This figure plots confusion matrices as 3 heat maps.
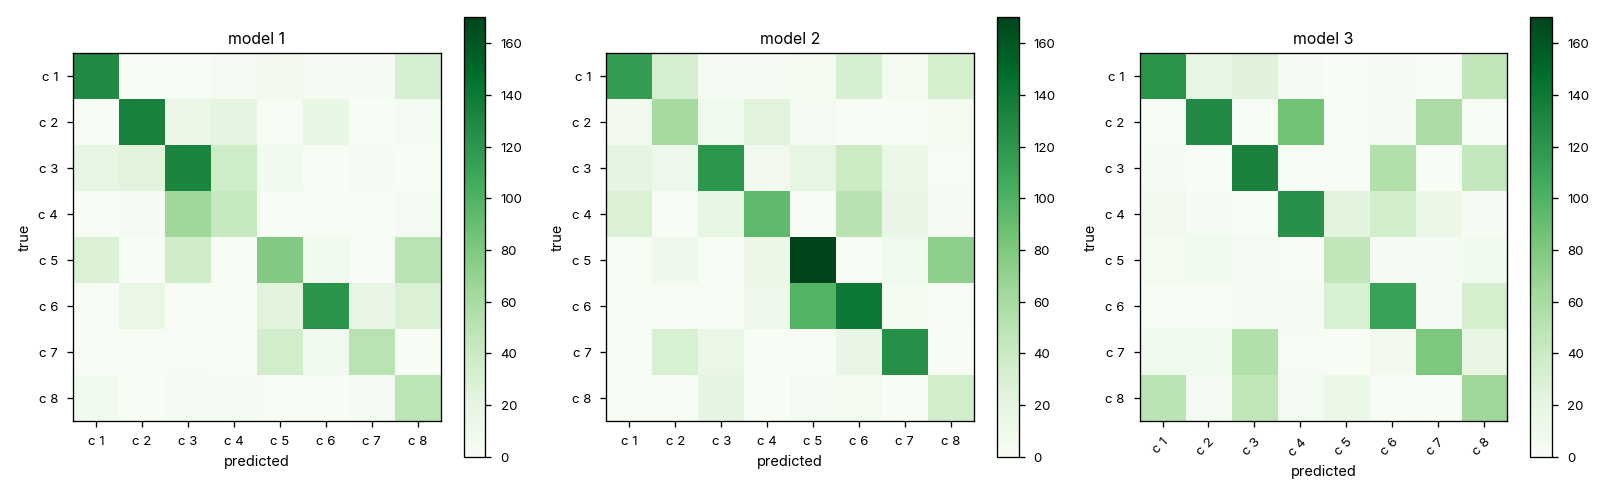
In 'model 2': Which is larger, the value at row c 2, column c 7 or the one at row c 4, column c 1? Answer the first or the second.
the second
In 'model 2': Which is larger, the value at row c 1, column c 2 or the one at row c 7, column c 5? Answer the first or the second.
the first
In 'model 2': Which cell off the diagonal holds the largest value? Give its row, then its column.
c 6, c 5
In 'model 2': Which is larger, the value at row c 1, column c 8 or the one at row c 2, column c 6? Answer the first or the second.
the first
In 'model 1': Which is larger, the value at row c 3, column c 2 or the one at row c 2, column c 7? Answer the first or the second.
the first
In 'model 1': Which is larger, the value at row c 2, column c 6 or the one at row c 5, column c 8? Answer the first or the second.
the second
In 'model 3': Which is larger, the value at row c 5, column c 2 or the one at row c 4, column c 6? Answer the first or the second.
the second
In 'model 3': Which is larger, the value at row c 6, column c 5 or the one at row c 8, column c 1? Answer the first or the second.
the second
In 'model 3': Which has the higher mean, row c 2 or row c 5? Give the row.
c 2
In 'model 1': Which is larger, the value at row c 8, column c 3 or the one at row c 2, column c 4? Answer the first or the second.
the second
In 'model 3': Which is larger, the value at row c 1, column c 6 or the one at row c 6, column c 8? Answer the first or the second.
the second
